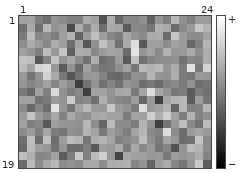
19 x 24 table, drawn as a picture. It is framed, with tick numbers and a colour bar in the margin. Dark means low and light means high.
The halves do not mirror each other. Overall the values sit about 60% of the way up the scale. No seam splits the table. No overall slope runs across the table. Fine speckle covers the field. The histogram is bell-shaped. No single row or column stands out from its neighbours.
